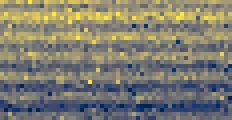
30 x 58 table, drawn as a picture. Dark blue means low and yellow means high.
Histogram: bell-shaped. Stripes: horizontal, repeating 6 times. Slope: up to the top. Average level on the scale: 50%.
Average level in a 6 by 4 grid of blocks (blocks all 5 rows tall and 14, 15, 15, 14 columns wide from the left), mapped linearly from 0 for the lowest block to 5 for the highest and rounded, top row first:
5555 | 4443 | 3333 | 2222 | 1111 | 0000
